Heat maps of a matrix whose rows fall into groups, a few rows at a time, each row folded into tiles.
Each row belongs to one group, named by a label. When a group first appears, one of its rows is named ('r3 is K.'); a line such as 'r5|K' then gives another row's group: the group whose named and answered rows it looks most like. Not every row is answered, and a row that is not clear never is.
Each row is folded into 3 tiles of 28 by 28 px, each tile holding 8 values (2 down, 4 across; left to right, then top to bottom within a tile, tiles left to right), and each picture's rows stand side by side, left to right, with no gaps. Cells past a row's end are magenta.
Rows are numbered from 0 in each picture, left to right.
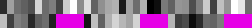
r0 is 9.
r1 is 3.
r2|9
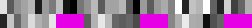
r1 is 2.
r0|3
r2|2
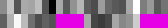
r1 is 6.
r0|2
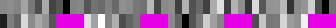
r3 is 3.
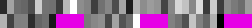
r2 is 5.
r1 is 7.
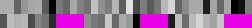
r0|2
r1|5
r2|3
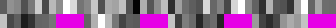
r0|9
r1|2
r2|9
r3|6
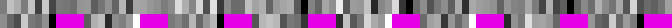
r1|7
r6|3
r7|5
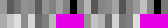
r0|3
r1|3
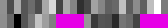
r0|6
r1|9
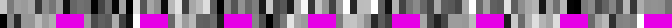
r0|3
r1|7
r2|2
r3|6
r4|2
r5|6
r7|7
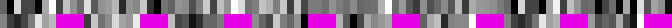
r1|3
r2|9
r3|5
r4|6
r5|7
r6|6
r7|7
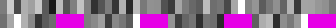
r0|2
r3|7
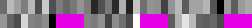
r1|7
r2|2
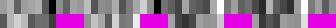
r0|2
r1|3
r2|6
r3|6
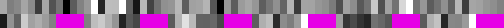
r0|3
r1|2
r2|2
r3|7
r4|9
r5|7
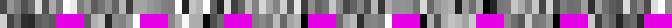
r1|7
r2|2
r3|5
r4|7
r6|5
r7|9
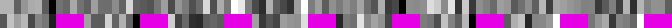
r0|2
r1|5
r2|9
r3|6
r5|5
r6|7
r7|7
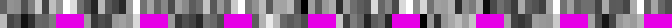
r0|9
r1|6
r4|9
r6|6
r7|6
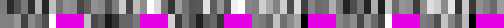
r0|7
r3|5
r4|7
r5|5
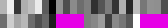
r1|7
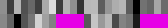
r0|6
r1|2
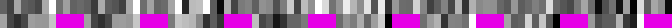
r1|6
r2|2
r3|9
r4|5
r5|7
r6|5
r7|7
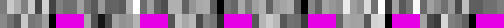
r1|6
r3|2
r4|5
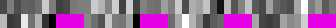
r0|5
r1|5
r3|6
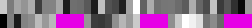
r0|3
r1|6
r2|3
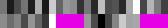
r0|7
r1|6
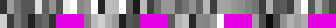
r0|9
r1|2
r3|6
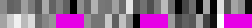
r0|3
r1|5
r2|7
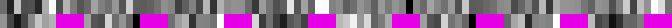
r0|6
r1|5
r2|7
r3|9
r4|3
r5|5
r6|7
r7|9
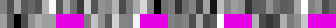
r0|6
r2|7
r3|6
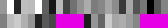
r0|2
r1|3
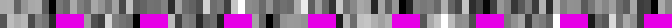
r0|2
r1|5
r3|6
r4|3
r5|3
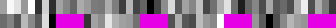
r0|5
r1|3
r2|3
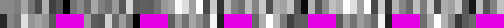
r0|3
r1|5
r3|2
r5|2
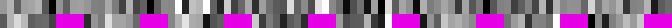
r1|3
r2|2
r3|9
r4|7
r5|3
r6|7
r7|3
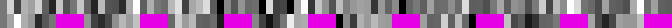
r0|2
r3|6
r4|3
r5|5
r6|9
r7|6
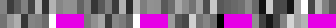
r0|7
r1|7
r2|5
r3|6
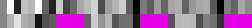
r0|2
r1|2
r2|2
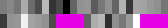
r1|7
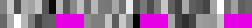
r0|2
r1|5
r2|6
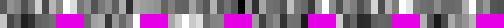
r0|9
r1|7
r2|3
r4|9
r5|6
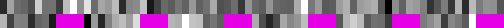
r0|9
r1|3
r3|6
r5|7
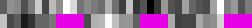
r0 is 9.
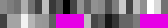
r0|3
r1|9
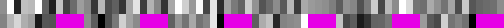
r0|2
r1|6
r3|7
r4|9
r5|5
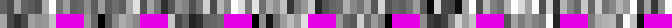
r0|6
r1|6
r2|9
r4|5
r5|6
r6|5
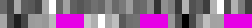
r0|6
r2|6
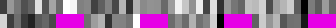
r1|7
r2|5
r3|2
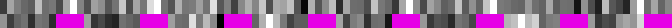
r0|9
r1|9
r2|5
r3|2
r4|9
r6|3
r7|6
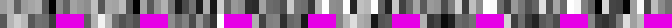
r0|2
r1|2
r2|7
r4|2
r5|9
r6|9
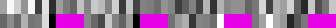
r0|5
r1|5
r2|7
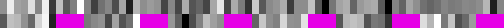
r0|5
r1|7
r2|6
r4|2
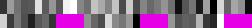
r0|9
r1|5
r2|7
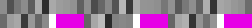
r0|7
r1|7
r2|7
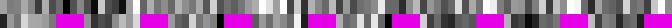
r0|3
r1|6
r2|5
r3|5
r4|5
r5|9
